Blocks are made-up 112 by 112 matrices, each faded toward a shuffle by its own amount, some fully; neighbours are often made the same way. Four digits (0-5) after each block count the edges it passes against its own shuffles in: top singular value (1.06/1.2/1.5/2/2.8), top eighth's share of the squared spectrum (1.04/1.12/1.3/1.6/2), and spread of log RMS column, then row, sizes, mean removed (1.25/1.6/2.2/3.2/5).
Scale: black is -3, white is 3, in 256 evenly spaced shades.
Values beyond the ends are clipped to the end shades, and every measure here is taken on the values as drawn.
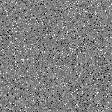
3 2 1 0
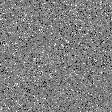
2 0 0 0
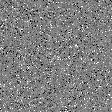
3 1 0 0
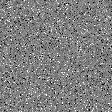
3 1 0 0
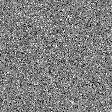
0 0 0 1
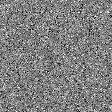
0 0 0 1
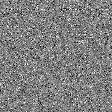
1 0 0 1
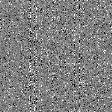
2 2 3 0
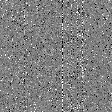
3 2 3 0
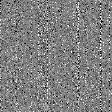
2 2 3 0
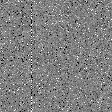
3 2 2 0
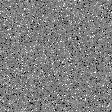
0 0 0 0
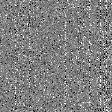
2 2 3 0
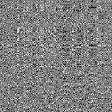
4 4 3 3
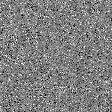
3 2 0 1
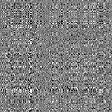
5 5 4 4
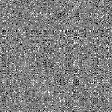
4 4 3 3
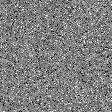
2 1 0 0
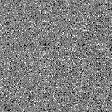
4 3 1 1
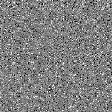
4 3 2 2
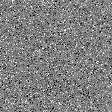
2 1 0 0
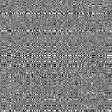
5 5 3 4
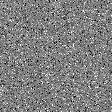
1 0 0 0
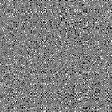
5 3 2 2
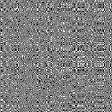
5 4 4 3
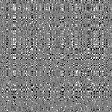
5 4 4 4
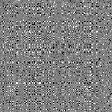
5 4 3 3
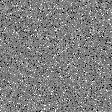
2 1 0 0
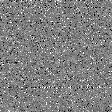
3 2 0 2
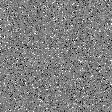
2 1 0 0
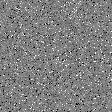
1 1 0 0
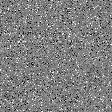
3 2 0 1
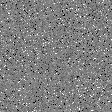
0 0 0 0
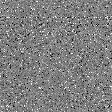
3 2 0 2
